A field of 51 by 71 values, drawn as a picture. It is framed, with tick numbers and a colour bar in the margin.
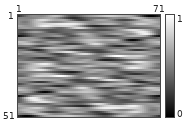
A half turn leaves it unchanged. No overall slope runs across the table. Streaks run across, left to right. The histogram is bell-shaped.
